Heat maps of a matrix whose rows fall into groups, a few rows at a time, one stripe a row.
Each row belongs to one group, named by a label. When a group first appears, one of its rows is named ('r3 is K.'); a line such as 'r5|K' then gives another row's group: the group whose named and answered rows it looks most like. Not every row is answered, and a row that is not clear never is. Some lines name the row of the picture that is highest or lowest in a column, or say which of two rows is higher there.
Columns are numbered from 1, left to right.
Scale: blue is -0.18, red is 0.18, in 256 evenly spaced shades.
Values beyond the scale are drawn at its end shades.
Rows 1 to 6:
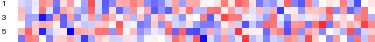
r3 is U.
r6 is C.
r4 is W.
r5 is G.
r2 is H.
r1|H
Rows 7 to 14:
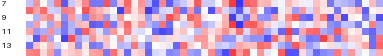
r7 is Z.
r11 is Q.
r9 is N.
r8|G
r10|Z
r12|N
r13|C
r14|U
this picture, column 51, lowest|9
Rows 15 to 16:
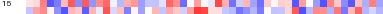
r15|G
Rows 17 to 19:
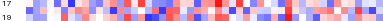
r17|Q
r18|N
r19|G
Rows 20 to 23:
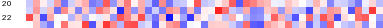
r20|Z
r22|W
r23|G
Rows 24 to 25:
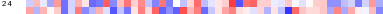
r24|Z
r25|H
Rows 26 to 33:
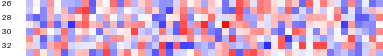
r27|Q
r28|Q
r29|Q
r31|U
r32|W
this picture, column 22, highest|32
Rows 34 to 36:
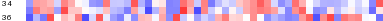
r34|C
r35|C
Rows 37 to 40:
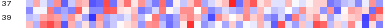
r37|Z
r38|C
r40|H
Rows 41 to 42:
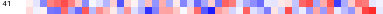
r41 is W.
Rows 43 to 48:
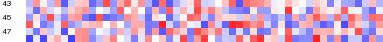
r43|Z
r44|N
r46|U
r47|N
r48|Q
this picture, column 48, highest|47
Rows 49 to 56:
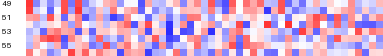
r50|U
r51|H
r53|W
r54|H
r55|Z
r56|G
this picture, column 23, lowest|53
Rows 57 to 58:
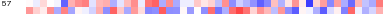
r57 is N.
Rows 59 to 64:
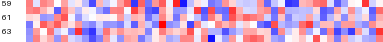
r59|W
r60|U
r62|W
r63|C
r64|C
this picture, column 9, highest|60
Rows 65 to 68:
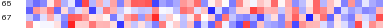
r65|Q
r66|C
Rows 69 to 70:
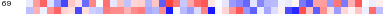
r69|N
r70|W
